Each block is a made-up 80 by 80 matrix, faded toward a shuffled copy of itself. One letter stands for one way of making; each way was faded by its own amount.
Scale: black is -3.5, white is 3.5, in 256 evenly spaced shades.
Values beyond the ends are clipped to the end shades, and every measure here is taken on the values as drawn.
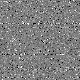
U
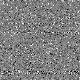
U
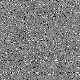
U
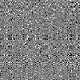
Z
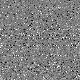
U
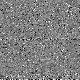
U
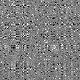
Z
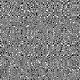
Z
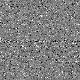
U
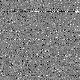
U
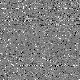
U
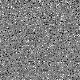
U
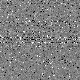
U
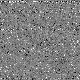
U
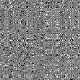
Z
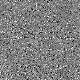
U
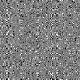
Z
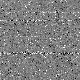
U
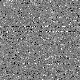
U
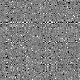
Z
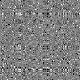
Z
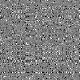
Z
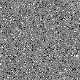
U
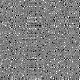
Z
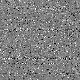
U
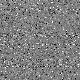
U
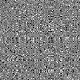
Z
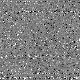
U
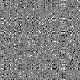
Z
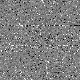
U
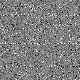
U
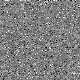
U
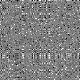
Z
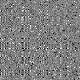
Z
